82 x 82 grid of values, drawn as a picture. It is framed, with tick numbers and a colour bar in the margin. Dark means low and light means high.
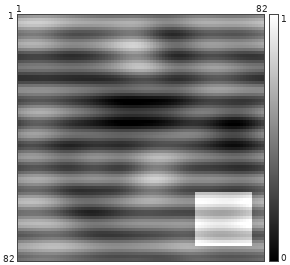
The bottom right is the roughest part. The ninth with the highest average is the bottom right. Stripes running across repeat 11 times from top to bottom. In the bottom right lies a patch that is higher than the rest.
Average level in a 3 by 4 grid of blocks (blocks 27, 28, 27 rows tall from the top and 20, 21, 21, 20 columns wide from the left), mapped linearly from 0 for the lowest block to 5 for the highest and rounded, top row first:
2222
2010
3135
